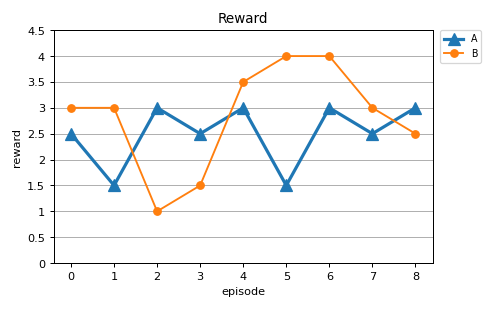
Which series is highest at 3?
A
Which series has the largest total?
B
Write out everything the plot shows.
Title: Reward
x-axis: episode, ticks 0 1 2 3 4 5 6 7 8
y-axis: reward, ticks 0 0.5 1 1.5 2 2.5 3 3.5 4 4.5
Legend: A, B
Values:
A: 2.5 1.5 3 2.5 3 1.5 3 2.5 3
B: 3 3 1 1.5 3.5 4 4 3 2.5
